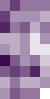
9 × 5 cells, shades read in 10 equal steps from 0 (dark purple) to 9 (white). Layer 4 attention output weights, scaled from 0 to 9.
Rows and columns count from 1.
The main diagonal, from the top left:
4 5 3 8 8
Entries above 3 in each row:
4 4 3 5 5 3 1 5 4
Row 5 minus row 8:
-1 2 -1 2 3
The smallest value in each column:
0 2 3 1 4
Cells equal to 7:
1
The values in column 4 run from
1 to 8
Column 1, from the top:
4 2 1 6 5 0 3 6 5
